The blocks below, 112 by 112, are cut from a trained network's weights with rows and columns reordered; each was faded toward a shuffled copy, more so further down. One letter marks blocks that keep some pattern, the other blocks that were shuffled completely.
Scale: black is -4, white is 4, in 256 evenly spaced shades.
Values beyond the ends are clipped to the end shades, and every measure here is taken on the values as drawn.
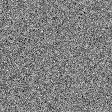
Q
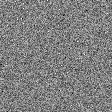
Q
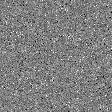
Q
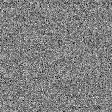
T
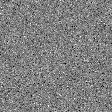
Q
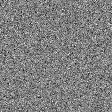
Q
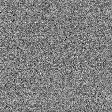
T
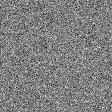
Q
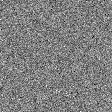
Q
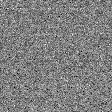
T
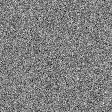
Q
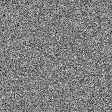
Q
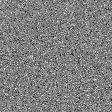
Q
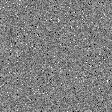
T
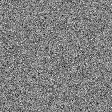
Q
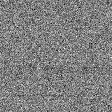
T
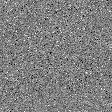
Q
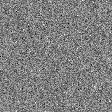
T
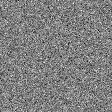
Q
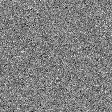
Q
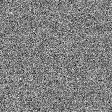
T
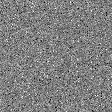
Q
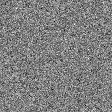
Q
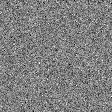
Q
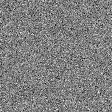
Q
